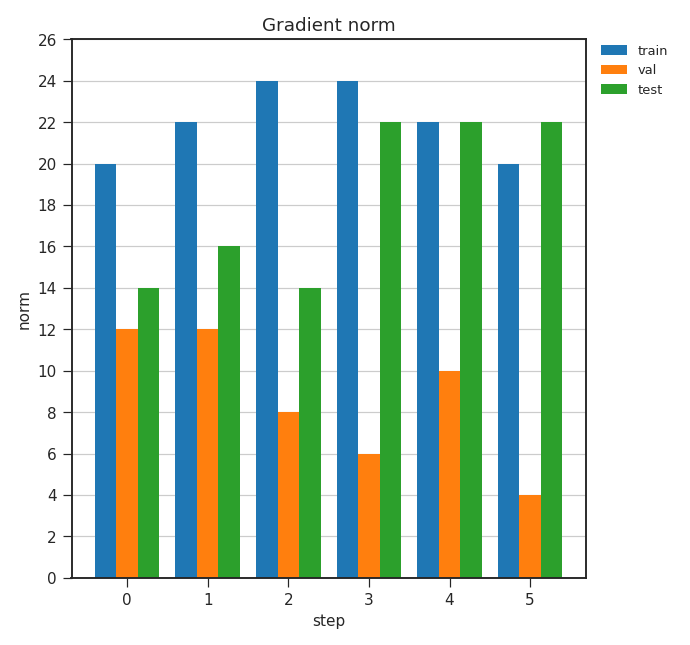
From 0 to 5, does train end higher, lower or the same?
the same
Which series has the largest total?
train
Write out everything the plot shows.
Title: Gradient norm
x-axis: step, ticks 0 1 2 3 4 5
y-axis: norm, ticks 0 2 4 6 8 10 12 14 16 18 20 22 24 26
Legend: train, val, test
Values:
train: 20 22 24 24 22 20
val: 12 12 8 6 10 4
test: 14 16 14 22 22 22
